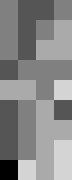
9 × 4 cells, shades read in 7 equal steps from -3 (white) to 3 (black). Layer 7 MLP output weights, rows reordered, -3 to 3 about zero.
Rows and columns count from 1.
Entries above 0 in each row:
2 1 1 1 0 2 1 1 1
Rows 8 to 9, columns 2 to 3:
0 -1 / -2 -1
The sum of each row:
2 0 -1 1 -4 1 -1 -2 -2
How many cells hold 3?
1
